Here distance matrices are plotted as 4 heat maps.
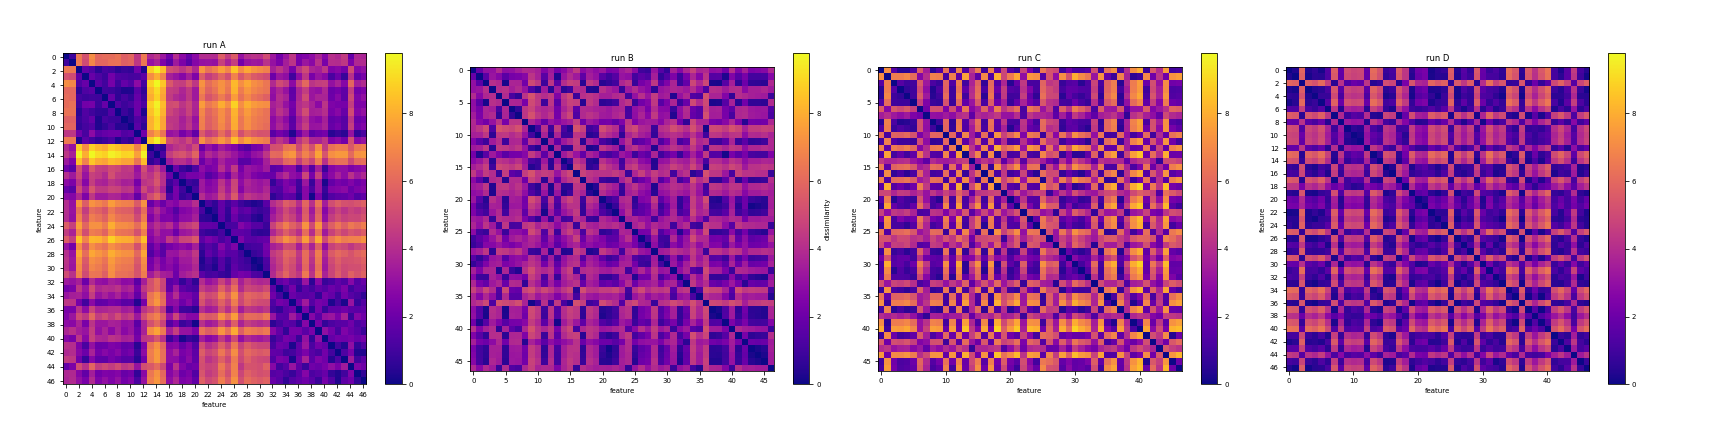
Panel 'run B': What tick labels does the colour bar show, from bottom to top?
0, 2, 4, 6, 8
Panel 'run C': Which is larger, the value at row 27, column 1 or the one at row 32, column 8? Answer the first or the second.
the first
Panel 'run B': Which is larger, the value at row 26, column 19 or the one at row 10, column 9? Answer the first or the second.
the first
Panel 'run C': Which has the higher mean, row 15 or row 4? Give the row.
15
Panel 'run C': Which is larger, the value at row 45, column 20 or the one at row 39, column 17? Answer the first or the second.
the first
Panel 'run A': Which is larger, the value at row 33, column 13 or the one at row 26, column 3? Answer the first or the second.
the second
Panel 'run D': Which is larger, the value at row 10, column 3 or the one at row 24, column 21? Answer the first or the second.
the first
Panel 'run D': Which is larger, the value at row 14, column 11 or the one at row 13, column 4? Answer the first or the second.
the second
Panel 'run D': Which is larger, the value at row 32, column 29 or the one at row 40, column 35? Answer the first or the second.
the first
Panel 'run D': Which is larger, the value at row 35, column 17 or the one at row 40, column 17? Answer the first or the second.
the second
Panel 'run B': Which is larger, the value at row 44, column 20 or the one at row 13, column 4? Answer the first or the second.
the second
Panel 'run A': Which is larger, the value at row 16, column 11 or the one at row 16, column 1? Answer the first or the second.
the first
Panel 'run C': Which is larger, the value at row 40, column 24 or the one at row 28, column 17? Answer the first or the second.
the first
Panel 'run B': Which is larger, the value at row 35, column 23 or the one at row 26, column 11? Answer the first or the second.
the first
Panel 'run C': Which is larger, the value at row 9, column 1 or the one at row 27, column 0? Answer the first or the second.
the first
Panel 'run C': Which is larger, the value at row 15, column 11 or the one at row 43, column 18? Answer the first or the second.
the first
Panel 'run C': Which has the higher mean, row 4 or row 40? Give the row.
40
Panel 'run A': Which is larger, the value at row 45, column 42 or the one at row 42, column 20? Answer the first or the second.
the second
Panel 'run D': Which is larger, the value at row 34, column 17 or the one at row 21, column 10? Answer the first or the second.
the second
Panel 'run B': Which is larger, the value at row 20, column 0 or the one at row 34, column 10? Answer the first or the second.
the second
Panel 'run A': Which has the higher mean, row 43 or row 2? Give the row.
2
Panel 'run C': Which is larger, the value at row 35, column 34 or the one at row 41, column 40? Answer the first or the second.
the second
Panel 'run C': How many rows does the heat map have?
47
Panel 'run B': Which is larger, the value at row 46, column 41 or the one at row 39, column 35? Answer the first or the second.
the first
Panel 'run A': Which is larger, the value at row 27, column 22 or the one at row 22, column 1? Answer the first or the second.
the second
